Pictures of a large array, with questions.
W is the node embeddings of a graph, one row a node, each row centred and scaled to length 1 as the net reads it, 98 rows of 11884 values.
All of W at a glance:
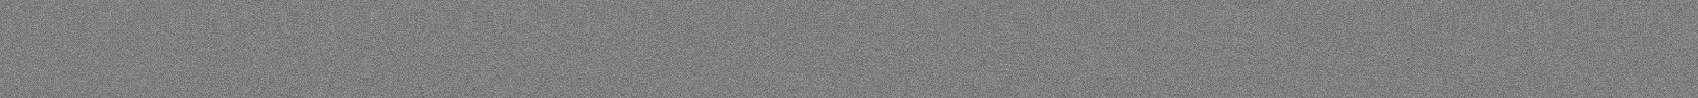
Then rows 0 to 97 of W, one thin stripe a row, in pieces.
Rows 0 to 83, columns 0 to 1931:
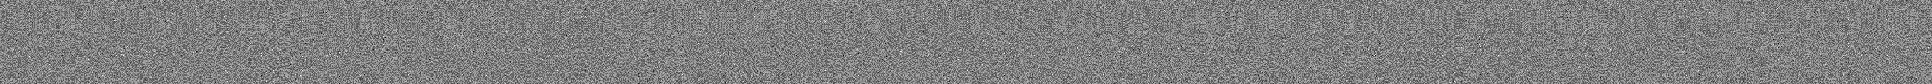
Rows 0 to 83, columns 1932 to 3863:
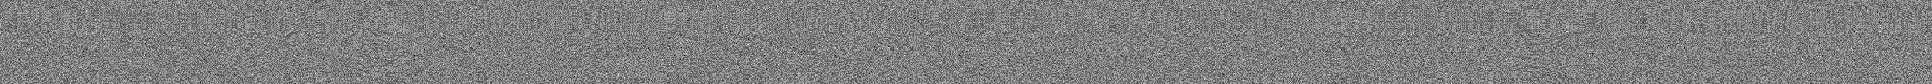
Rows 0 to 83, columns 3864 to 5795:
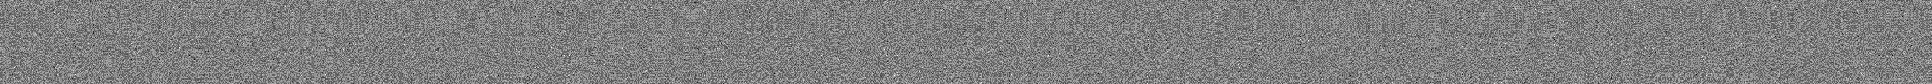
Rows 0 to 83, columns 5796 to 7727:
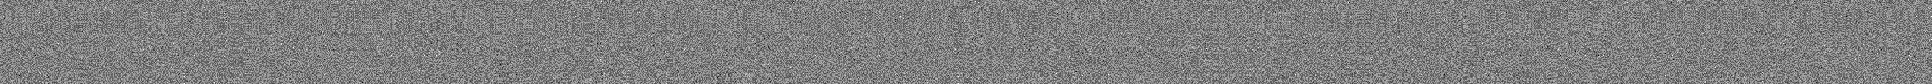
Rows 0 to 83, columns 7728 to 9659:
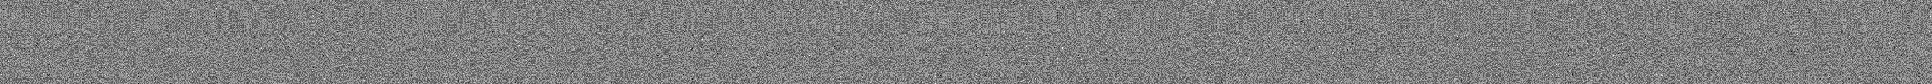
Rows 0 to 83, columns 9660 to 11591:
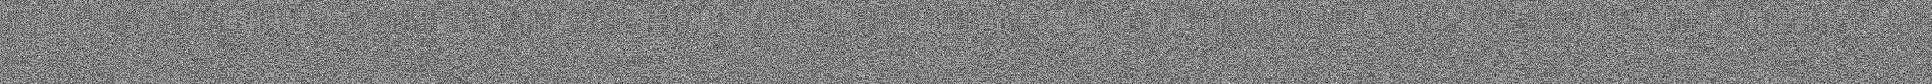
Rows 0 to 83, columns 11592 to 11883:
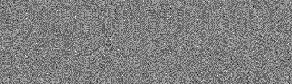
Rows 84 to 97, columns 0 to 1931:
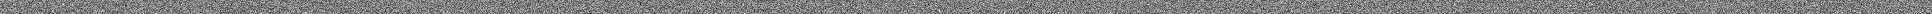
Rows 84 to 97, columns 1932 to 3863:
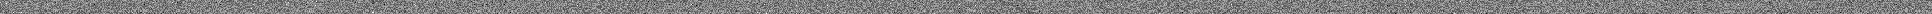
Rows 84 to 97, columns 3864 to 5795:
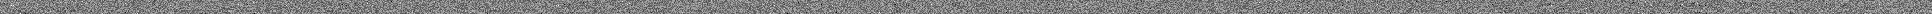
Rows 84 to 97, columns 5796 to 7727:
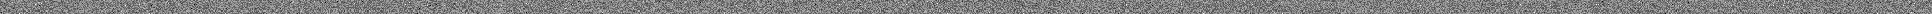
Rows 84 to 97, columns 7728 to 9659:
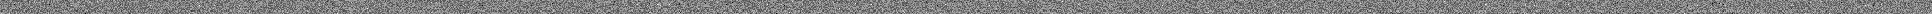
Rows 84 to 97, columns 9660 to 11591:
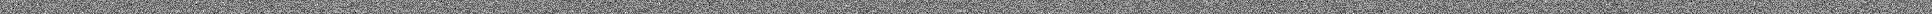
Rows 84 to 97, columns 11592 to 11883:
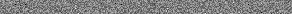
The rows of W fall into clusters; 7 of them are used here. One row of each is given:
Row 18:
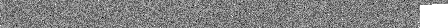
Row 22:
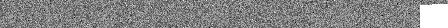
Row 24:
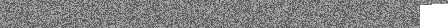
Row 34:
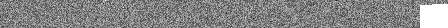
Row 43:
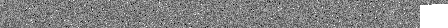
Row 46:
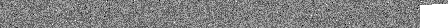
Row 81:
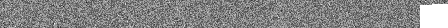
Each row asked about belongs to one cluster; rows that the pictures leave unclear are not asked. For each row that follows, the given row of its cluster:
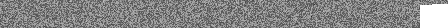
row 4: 34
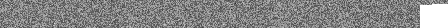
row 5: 81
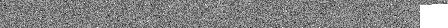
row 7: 22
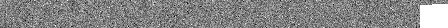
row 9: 43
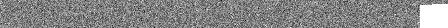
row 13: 18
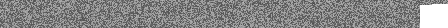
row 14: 46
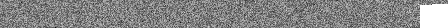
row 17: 34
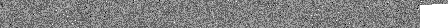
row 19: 46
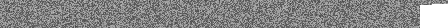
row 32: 24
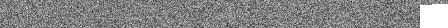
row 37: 81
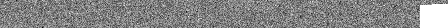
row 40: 18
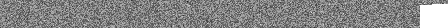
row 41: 24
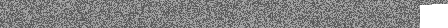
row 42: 46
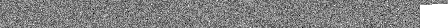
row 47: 22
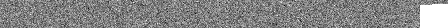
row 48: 22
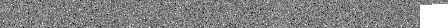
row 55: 81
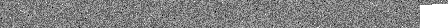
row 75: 46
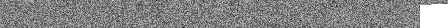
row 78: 22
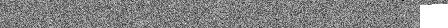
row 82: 22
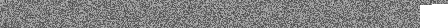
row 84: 43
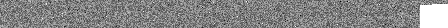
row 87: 18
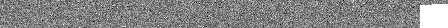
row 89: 18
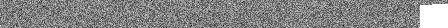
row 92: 18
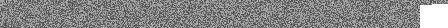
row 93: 43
